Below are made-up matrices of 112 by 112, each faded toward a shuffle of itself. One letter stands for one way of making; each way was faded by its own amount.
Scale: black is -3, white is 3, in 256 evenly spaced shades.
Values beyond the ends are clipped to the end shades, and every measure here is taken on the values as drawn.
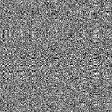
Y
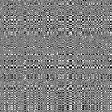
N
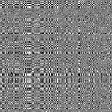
N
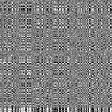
N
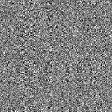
Y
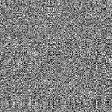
Y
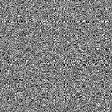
Y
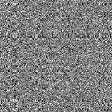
Y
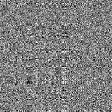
Y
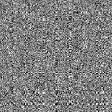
Y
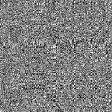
Y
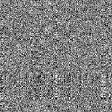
Y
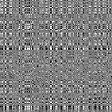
N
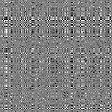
N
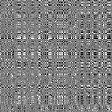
N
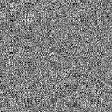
Y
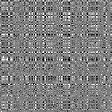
N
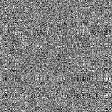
Y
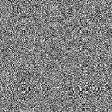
Y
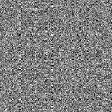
Y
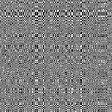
N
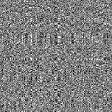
Y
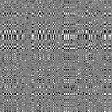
N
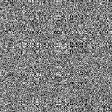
Y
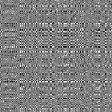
N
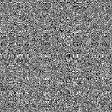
Y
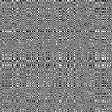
N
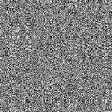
Y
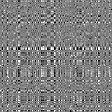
N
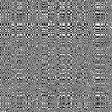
N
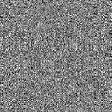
Y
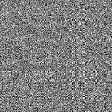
Y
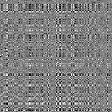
N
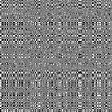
N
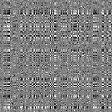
N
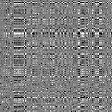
N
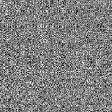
Y
